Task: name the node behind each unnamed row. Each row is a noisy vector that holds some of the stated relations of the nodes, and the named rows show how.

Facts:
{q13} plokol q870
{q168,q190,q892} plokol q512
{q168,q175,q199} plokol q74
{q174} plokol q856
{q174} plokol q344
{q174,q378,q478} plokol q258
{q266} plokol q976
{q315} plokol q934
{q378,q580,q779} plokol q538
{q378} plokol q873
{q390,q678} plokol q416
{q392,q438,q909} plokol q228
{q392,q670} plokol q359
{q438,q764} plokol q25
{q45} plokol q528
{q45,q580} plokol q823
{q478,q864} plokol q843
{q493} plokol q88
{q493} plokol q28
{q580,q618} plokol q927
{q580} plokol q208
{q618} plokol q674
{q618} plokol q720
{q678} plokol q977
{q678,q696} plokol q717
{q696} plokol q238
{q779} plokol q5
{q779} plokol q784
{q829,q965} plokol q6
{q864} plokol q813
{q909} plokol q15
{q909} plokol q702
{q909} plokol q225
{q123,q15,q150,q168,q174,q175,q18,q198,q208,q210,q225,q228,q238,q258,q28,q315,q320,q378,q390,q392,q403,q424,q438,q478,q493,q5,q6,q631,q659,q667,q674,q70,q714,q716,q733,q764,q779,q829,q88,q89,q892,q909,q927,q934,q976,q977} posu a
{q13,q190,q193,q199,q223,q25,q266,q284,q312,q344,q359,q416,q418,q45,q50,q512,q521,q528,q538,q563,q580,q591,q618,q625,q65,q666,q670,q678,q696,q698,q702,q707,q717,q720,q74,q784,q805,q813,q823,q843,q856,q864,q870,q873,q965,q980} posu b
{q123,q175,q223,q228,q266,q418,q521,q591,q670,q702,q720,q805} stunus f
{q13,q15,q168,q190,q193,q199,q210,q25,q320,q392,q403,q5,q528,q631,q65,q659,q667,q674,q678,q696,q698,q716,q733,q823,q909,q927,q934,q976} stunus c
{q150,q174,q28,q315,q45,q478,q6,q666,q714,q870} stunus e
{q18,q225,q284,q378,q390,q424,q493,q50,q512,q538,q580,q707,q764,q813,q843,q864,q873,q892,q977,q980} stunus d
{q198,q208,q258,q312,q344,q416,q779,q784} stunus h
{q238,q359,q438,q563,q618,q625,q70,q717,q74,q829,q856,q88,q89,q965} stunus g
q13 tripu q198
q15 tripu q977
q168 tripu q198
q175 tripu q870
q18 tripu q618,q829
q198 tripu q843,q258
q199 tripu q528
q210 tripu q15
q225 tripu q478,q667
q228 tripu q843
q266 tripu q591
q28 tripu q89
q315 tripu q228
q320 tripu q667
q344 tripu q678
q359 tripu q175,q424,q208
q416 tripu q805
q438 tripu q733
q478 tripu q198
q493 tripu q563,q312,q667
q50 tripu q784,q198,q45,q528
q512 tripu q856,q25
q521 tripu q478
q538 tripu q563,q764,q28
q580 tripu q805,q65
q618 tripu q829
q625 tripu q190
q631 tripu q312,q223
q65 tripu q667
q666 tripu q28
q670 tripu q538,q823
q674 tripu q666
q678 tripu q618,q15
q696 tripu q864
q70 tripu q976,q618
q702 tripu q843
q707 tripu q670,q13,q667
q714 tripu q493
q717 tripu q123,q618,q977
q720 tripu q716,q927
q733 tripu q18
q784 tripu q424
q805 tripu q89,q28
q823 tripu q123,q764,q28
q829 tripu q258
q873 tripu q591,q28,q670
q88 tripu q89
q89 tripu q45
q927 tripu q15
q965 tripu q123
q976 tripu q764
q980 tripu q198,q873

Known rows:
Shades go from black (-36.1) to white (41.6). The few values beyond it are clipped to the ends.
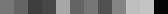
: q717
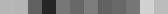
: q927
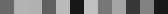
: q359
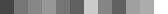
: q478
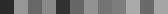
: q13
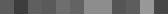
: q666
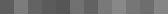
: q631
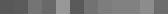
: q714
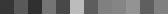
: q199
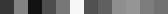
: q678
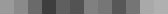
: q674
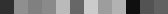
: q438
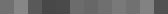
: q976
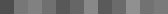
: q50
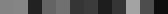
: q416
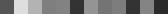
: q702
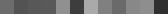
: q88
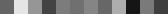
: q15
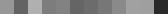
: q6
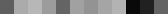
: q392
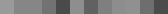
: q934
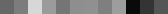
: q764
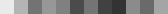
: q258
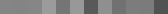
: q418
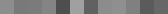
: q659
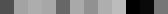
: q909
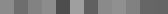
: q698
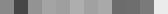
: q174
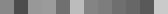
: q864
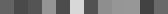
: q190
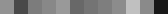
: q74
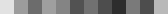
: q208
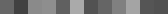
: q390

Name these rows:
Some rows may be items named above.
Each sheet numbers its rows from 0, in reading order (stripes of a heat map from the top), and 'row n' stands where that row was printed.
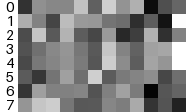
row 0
q438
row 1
q779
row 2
q198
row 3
q478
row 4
q478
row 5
q892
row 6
q670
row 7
q25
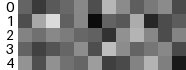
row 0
q89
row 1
q225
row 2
q667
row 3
q89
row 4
q977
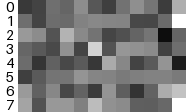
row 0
q493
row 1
q580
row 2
q312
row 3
q190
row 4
q28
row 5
q315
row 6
q873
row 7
q378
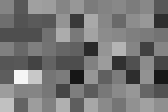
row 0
q150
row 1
q88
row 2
q965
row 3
q667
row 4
q805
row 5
q228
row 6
q934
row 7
q856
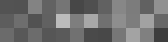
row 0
q707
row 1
q70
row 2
q512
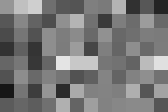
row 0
q25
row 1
q18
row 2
q266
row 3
q175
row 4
q618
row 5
q521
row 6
q168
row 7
q625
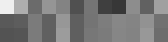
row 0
q258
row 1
q714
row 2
q714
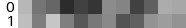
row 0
q823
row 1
q843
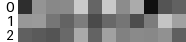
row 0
q438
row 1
q720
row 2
q625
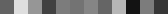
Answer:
q15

